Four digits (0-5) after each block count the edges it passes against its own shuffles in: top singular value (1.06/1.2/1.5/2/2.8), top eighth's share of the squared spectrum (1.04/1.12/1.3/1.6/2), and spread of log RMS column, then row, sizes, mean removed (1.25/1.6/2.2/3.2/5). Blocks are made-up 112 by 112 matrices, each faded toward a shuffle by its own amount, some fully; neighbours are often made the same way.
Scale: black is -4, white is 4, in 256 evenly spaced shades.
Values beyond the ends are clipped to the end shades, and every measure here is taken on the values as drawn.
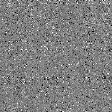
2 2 2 2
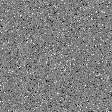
0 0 0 0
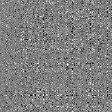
2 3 4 3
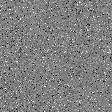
0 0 0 0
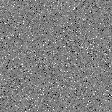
3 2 0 0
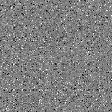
4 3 1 1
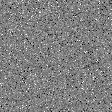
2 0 0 0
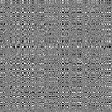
5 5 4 4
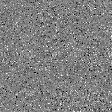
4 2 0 1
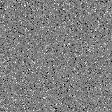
3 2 1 0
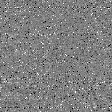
4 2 1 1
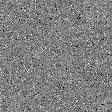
2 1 0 0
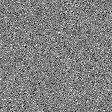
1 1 0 0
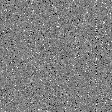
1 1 2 0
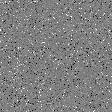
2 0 0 0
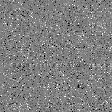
4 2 1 1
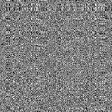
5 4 3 3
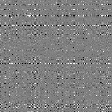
5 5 3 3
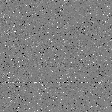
3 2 0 1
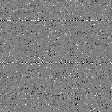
4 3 1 2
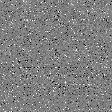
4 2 1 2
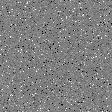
0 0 0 0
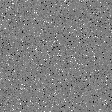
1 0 0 0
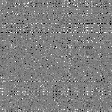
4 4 2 3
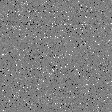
2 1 0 1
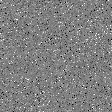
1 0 0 0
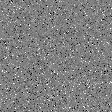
0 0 0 0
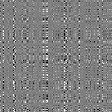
5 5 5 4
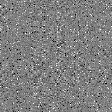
4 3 2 1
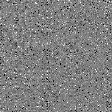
4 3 2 1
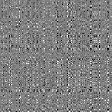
5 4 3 3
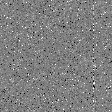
2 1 1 0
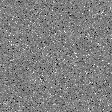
0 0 0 0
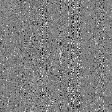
2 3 3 0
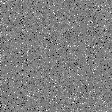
1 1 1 0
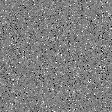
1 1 1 0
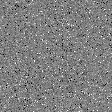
0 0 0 0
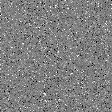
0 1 1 0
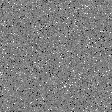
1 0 0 0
